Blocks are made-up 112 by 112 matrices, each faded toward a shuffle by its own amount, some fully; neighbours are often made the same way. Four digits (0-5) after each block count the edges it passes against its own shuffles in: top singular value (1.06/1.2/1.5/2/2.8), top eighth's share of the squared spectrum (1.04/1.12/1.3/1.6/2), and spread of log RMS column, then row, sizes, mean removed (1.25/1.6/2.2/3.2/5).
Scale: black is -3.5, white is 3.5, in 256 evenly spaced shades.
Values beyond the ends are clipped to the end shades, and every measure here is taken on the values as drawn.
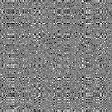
5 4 3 3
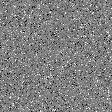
0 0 0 0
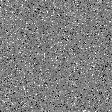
2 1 0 0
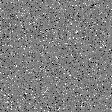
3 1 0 0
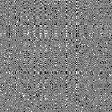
5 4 3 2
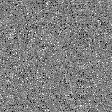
3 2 1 1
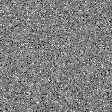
2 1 0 0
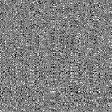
4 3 2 2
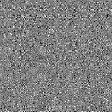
4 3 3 2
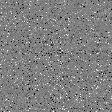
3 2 1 1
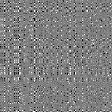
5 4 4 3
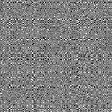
5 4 3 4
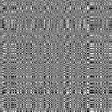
5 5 4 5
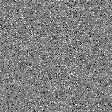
3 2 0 1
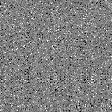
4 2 1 1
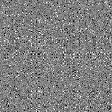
4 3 2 2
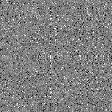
4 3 2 1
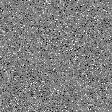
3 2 0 0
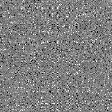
4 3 2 2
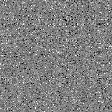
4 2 1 2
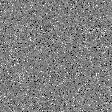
0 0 0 1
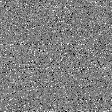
1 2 0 3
